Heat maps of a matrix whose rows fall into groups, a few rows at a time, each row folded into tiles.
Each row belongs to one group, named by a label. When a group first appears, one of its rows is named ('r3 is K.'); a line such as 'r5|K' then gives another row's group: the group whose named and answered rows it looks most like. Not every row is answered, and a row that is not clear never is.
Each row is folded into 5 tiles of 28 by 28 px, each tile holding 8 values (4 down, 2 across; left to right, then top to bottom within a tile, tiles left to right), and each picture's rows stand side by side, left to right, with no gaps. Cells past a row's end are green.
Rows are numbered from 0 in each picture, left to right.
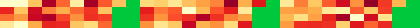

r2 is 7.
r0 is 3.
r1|3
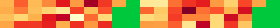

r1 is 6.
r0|7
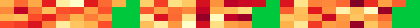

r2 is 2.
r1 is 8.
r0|7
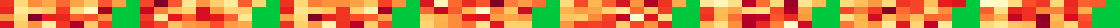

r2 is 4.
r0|4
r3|2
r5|3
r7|3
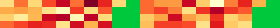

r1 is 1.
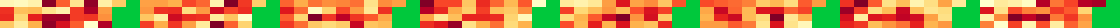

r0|3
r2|4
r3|4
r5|1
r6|4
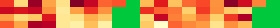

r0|2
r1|8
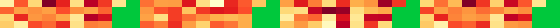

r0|8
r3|8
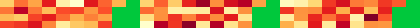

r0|7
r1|7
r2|6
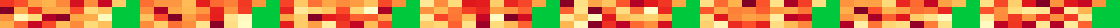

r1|1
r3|8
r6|1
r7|7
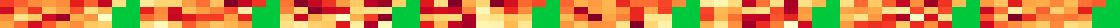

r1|3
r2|8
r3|2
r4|1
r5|3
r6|7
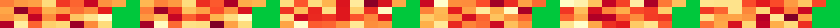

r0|1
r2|8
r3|2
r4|3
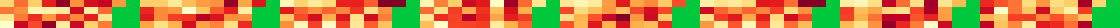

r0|7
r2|6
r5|6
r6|3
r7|4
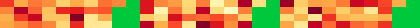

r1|4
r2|2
